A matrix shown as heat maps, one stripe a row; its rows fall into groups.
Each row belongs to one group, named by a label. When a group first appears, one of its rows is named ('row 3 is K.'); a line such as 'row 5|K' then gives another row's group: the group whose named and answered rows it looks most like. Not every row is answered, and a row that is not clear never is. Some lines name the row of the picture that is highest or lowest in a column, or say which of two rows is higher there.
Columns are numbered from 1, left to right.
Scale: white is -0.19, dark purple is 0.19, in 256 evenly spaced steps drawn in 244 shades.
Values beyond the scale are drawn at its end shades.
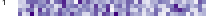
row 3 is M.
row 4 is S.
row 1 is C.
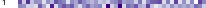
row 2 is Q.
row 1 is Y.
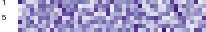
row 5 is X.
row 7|C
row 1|Q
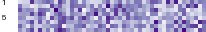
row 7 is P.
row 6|M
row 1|S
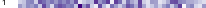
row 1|S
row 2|C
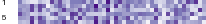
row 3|M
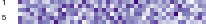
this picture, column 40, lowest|6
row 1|Q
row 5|Q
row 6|X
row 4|S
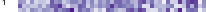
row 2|P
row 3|C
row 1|P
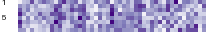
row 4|Q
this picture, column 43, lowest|3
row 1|S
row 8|P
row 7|P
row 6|Y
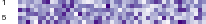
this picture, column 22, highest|3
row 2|C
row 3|M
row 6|M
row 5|Q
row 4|C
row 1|S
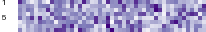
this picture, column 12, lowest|4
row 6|S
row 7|C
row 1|Q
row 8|C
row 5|M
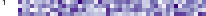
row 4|M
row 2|S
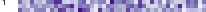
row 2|C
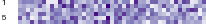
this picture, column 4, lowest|5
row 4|X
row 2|Q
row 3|P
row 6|S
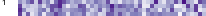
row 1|M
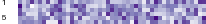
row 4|Q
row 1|M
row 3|P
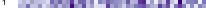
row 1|P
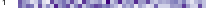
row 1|Q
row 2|M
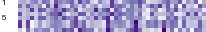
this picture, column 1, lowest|8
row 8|C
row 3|S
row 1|C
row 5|S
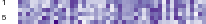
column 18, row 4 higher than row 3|Yes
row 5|S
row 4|Y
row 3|S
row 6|X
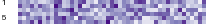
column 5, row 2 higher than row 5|No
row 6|M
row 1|P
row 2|X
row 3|C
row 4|Y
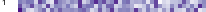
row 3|Q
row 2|M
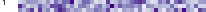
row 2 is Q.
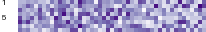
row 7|C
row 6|M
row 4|Q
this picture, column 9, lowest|6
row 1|P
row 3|Q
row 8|Y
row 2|M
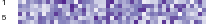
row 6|Q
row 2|Y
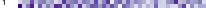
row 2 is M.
